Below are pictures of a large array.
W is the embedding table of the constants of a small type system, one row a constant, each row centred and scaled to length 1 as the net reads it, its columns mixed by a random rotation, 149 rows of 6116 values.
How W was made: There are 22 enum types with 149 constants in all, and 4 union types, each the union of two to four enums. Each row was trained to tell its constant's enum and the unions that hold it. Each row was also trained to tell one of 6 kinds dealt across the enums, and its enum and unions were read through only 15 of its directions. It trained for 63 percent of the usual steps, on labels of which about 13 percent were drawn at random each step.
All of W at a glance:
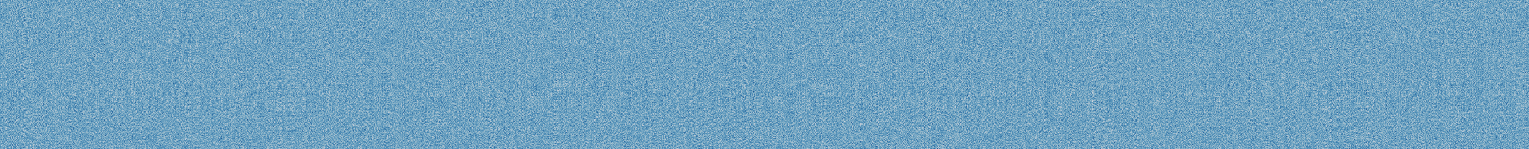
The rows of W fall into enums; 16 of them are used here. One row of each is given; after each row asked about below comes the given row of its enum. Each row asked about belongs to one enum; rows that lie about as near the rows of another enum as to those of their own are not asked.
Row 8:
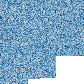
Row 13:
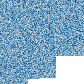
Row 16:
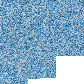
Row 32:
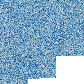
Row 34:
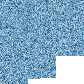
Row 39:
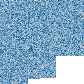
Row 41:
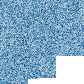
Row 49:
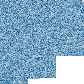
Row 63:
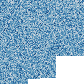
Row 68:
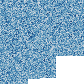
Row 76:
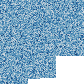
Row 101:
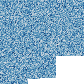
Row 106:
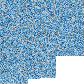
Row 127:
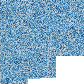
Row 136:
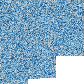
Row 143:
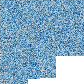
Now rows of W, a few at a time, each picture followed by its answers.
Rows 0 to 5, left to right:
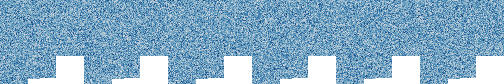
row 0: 49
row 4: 39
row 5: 39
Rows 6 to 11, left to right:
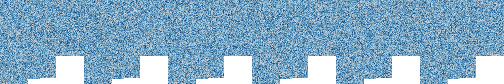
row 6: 143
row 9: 16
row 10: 68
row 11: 16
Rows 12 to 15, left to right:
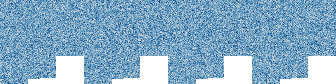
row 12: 34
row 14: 143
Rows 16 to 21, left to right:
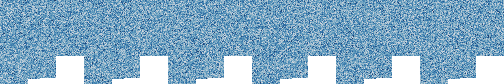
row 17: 34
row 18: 13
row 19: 101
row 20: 8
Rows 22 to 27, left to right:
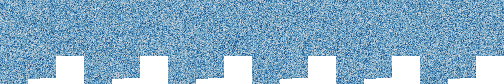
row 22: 41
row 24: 41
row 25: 63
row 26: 101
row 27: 49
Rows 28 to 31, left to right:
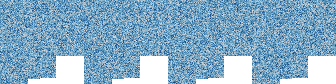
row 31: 136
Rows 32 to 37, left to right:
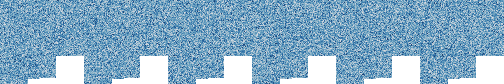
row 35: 76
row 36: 106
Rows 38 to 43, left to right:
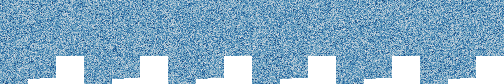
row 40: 32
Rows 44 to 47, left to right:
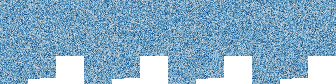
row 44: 13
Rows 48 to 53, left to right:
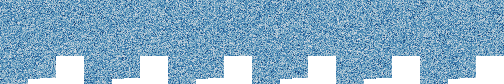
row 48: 136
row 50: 16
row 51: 39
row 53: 16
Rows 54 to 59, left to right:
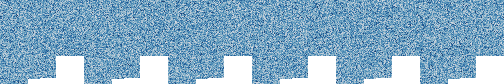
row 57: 8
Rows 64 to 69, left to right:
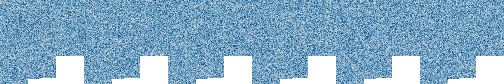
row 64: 106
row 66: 143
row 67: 8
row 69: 13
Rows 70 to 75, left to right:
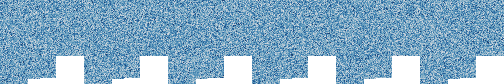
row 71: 106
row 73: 127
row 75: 41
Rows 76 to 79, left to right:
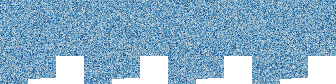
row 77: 127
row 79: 13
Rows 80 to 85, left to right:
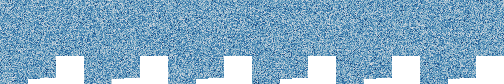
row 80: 106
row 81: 127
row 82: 106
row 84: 49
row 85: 49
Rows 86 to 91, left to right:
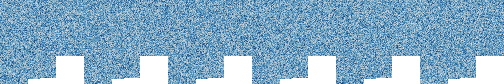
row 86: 34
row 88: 13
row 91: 106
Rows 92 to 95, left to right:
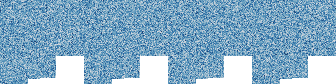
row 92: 101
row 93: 16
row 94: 16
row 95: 63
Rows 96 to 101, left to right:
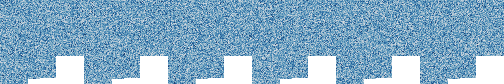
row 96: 101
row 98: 127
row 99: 106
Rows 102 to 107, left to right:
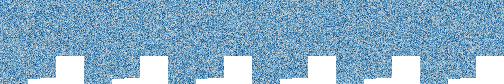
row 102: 143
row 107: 68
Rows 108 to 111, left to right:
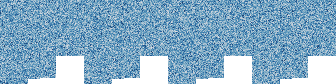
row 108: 76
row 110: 68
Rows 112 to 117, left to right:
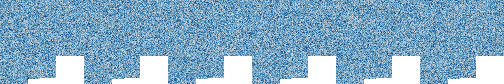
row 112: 16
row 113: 34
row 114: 127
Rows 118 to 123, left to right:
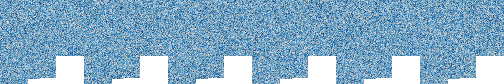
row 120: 41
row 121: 68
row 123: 13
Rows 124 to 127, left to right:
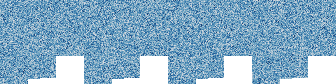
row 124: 39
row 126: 101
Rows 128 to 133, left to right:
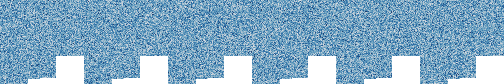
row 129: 127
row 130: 13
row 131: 41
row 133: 32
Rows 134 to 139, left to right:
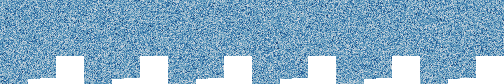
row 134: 34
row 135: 143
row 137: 68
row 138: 136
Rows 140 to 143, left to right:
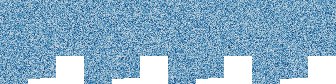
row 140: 39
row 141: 49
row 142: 127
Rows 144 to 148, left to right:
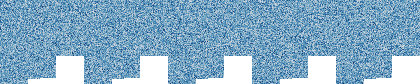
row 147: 63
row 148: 76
